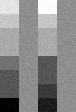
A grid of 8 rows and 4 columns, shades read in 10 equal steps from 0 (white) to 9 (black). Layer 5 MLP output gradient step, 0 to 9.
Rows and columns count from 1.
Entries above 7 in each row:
0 0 0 0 0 0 0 2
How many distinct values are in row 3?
2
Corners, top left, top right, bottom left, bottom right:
1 4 9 4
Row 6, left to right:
6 4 6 4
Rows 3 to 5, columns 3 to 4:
3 4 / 3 4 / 6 4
